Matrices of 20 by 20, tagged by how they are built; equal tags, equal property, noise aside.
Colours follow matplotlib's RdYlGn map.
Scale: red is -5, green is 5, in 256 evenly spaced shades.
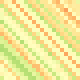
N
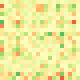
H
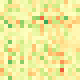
H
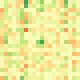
H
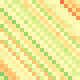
N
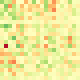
H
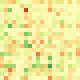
H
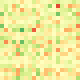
H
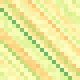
N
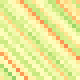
N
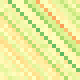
N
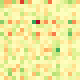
H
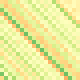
N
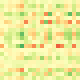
H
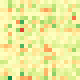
H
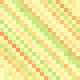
N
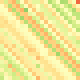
N
